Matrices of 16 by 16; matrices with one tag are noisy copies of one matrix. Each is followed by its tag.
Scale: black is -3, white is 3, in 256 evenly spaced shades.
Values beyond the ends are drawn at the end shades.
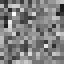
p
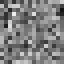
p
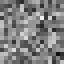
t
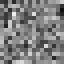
p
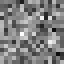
t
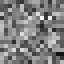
t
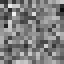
p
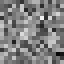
t
